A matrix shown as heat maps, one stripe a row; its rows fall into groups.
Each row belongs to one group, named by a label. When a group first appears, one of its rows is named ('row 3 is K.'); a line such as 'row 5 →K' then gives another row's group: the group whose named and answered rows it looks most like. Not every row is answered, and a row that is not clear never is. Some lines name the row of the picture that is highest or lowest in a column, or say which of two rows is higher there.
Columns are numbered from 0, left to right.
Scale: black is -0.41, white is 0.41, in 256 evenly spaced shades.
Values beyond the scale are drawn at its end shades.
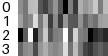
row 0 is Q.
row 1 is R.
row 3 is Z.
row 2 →Z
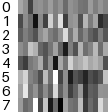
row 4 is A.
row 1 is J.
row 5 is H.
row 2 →Z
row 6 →H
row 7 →R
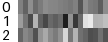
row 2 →Z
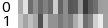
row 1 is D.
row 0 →H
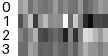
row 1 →Z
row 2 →Q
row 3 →Q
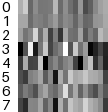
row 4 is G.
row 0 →H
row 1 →H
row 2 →R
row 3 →Z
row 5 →A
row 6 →Z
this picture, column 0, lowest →3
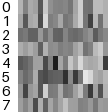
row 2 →G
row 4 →A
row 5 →Q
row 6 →D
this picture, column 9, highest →7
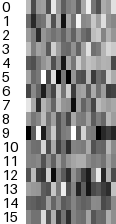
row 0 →D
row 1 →A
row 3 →D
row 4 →A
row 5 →R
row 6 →J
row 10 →R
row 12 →G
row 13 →H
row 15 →R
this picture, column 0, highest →7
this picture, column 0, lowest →9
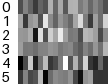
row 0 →J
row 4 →Z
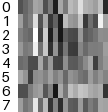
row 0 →A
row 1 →R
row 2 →R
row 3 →R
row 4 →G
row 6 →A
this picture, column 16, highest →1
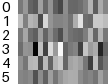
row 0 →G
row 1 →D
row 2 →G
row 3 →J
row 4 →D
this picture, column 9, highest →5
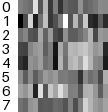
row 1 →Z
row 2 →G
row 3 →A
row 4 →A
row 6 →J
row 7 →Q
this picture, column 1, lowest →4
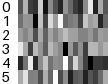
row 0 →G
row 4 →Z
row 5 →H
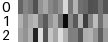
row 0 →Z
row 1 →Q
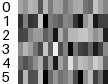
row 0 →D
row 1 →G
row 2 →A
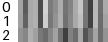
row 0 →D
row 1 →D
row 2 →Q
